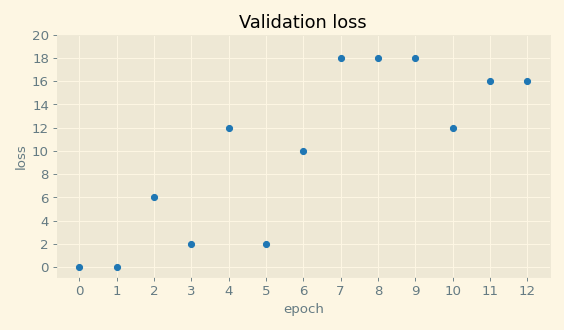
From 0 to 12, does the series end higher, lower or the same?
higher
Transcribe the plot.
Title: Validation loss
x-axis: epoch, ticks 0 1 2 3 4 5 6 7 8 9 10 11 12
y-axis: loss, ticks 0 2 4 6 8 10 12 14 16 18 20
Values:
0 0 6 2 12 2 10 18 18 18 12 16 16
